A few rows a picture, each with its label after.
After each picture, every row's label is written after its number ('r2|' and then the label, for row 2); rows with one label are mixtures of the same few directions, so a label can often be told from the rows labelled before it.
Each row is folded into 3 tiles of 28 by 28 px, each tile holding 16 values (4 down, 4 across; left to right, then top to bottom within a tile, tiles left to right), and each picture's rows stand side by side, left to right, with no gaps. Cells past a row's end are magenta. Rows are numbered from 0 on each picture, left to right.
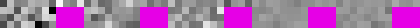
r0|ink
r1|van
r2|ink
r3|van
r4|ink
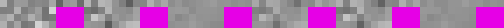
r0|ink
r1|van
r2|van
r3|van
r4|van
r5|van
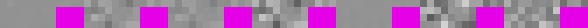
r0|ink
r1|van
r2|van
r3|van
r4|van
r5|van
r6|ink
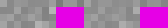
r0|ink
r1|ink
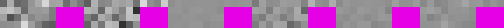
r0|van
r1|ink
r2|ink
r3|ink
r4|ink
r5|van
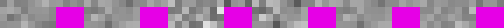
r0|van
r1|van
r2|ink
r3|van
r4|van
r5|ink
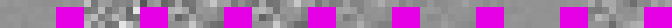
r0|van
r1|ink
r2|van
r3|van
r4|van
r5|van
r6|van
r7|van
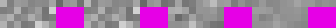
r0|ink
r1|ink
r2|van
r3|van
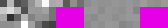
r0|van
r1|ink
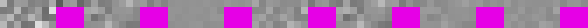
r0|ink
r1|van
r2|ink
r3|ink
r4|van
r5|van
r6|ink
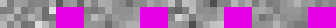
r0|ink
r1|van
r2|van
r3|van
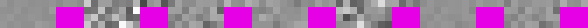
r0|ink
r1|ink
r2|ink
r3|van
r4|van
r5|ink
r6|ink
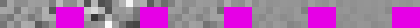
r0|ink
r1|van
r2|ink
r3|ink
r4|ink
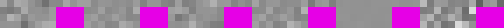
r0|van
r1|ink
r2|van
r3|ink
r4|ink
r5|ink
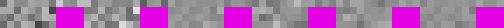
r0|ink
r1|ink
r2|ink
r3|van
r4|van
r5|ink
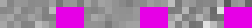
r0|ink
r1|van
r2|ink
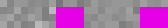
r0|ink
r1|ink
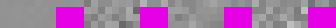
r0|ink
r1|ink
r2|van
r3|ink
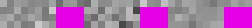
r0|ink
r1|ink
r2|van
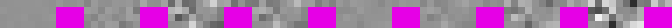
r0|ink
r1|ink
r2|van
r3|van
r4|van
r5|van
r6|van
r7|van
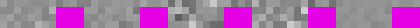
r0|ink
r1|ink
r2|van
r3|ink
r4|ink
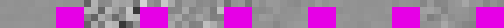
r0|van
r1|ink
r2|ink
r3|van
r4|ink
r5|van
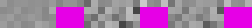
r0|ink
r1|ink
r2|ink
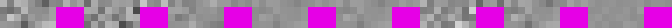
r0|van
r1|ink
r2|van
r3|van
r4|van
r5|ink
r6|van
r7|ink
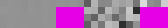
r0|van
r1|ink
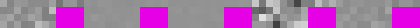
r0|ink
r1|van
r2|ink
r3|van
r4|ink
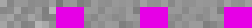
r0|ink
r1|ink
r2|ink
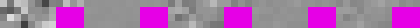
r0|van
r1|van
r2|van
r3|van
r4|van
